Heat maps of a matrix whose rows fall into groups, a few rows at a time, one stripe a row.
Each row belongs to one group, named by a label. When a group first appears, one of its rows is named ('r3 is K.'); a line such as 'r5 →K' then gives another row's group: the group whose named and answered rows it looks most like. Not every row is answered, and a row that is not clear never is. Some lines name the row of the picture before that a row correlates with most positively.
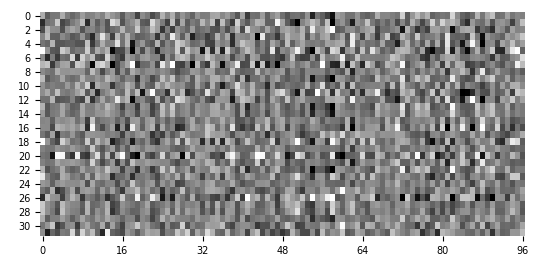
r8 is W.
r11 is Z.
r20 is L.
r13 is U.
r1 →Z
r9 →U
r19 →W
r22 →U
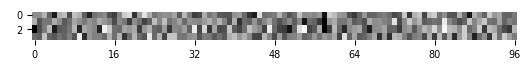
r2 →Z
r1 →U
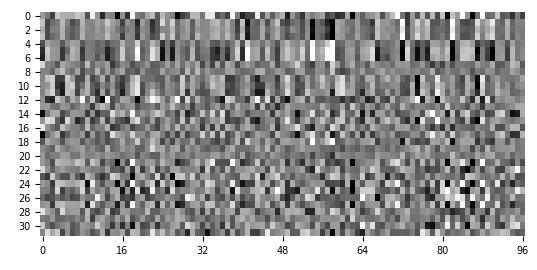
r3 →U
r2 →U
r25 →Z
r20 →U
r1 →U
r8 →L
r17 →Z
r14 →Z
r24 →W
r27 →W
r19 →L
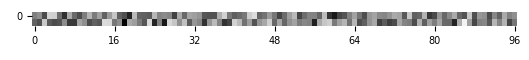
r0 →L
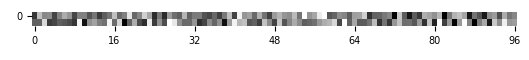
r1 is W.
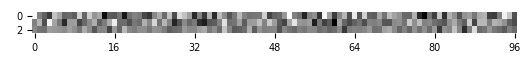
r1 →L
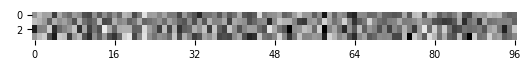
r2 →Z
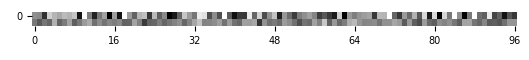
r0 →W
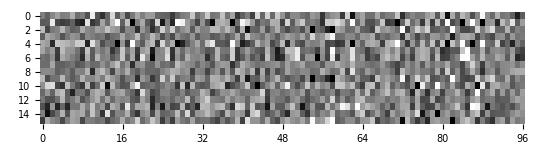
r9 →U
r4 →W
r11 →L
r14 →L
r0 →W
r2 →U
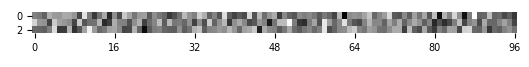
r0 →W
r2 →L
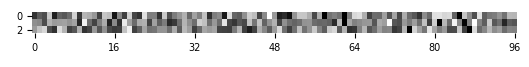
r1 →W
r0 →Z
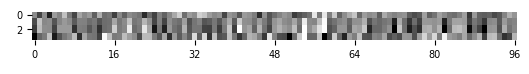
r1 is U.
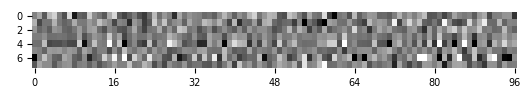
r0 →L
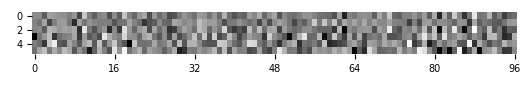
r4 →L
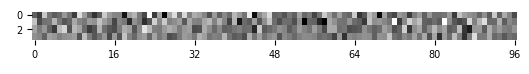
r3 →W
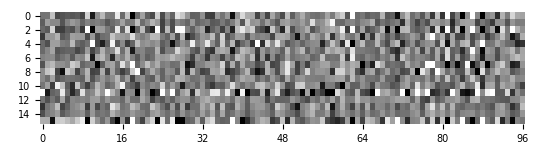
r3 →Z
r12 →L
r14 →Z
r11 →U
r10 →L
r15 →W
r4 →W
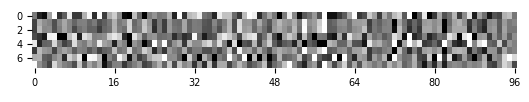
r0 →L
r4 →U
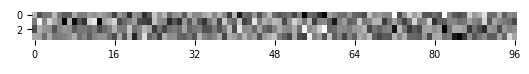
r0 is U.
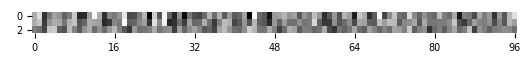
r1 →W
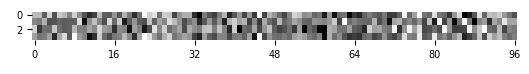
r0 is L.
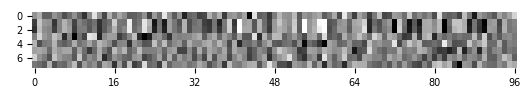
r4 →U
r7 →Z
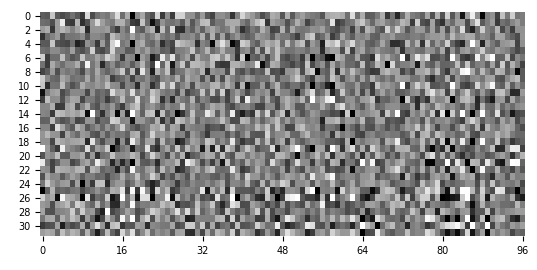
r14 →W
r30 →Z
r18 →W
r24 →L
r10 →U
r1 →L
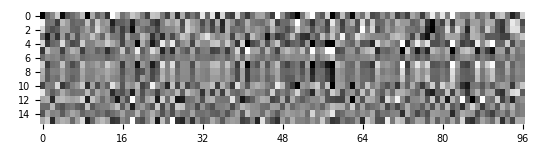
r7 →U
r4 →U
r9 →U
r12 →W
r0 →Z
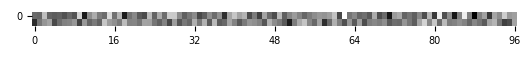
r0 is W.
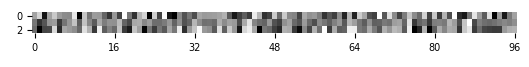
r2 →L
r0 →W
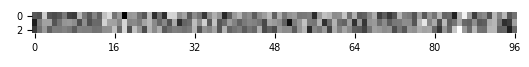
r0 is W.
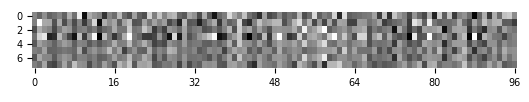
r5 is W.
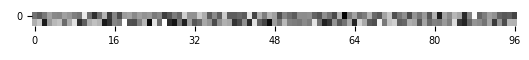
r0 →W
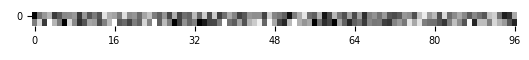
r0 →Z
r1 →L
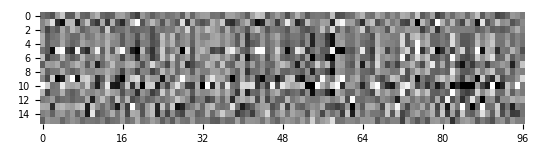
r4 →U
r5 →L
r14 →W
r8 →U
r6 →U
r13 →W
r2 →L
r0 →L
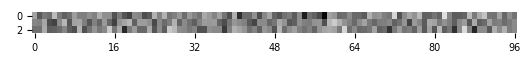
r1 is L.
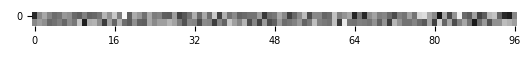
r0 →Z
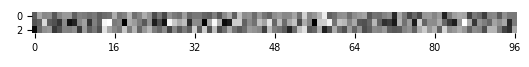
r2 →Z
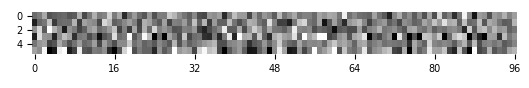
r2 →L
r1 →Z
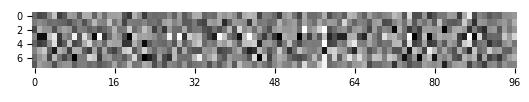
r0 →L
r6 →L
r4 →L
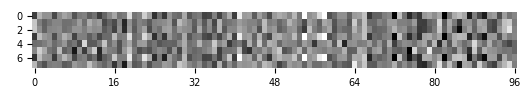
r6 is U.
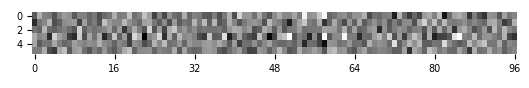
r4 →U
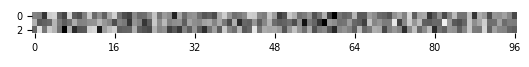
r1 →U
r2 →L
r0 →L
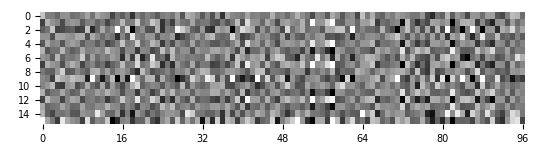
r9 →W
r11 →U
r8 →L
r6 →Z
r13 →U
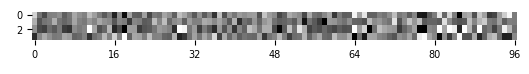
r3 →Z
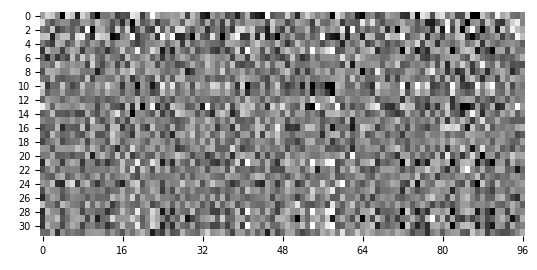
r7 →W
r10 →U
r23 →L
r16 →Z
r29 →Z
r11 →U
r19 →W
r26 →Z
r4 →L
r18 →Z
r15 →W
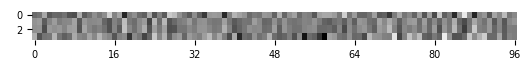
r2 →W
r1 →W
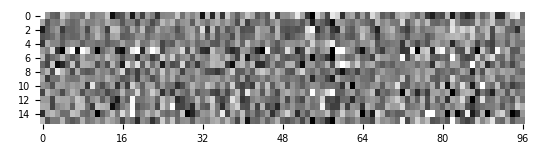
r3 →Z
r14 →Z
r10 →W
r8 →L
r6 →U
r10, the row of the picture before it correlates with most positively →2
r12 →W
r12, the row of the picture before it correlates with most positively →2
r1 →U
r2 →Z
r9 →U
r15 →U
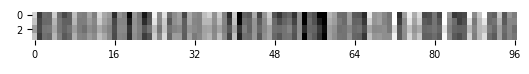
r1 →U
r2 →U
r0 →U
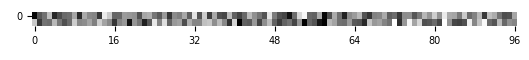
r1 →U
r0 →Z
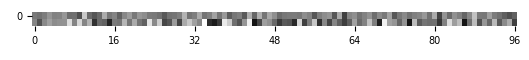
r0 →W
